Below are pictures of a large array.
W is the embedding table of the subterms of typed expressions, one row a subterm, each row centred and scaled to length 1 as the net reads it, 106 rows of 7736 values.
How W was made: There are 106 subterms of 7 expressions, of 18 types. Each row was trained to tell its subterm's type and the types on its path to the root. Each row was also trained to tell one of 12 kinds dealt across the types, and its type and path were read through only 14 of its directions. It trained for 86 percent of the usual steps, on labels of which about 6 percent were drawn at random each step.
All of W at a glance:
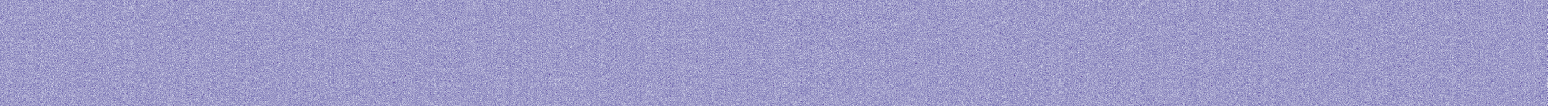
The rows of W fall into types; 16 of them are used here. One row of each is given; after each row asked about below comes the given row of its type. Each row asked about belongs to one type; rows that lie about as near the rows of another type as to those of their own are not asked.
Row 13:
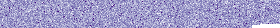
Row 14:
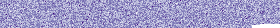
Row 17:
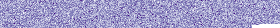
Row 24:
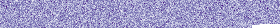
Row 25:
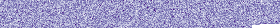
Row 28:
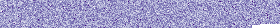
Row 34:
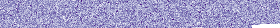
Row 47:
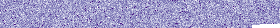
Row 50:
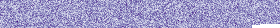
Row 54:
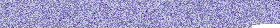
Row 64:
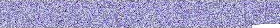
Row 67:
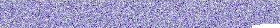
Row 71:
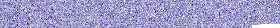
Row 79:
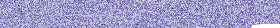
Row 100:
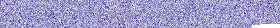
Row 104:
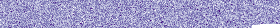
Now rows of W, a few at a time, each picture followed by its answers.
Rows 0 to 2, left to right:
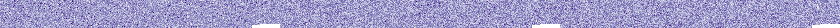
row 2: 67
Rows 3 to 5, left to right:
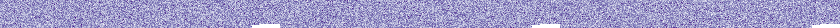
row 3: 79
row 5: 67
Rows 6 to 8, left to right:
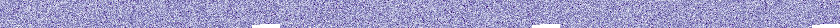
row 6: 64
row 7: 100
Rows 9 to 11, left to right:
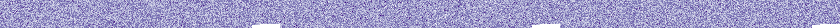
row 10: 71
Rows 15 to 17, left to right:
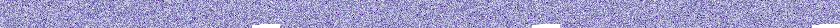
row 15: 24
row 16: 104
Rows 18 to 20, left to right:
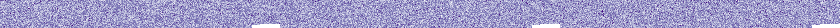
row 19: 67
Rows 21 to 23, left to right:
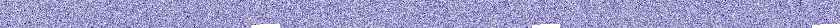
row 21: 14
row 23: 47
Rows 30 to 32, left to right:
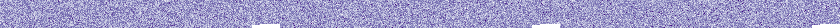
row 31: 47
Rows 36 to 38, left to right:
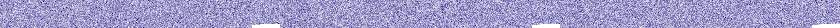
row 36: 14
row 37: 24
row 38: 71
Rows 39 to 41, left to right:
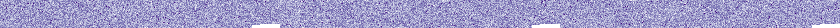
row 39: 100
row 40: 28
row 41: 64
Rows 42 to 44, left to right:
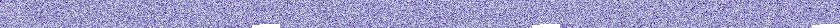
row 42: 25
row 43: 50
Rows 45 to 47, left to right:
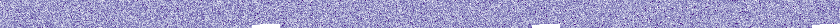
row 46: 79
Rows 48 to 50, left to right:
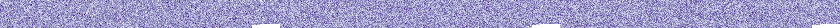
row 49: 104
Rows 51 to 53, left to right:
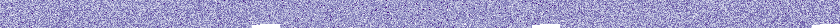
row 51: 54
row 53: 14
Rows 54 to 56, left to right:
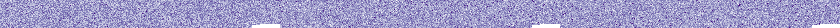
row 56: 54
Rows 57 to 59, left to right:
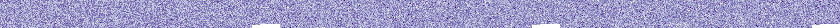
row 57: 50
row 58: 71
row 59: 25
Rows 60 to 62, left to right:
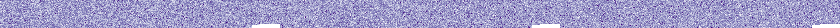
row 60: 54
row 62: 25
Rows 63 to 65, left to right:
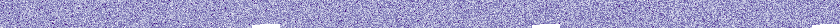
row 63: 67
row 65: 100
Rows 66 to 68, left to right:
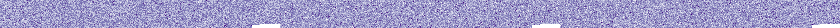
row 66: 28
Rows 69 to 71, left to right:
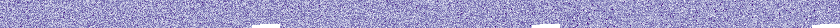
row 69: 13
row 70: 14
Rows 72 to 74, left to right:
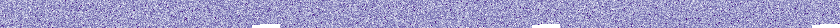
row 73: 50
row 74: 14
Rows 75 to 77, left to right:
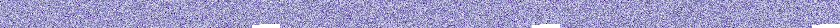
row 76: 34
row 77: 17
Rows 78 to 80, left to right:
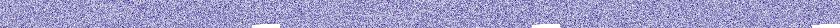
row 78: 104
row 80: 79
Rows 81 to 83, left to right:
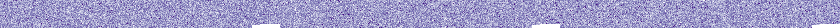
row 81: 79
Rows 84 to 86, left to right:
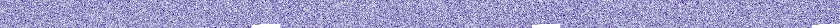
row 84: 34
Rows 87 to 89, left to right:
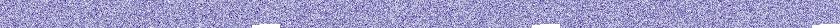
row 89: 24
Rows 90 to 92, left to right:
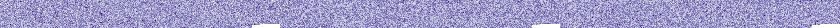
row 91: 13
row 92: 100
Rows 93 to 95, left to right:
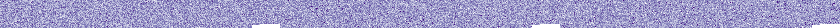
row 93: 79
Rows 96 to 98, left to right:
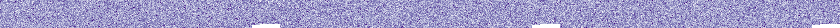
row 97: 67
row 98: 100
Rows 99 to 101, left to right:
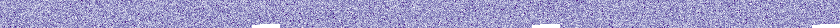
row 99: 71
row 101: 24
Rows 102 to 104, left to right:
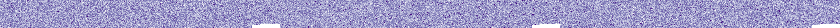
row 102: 24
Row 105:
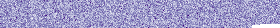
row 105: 13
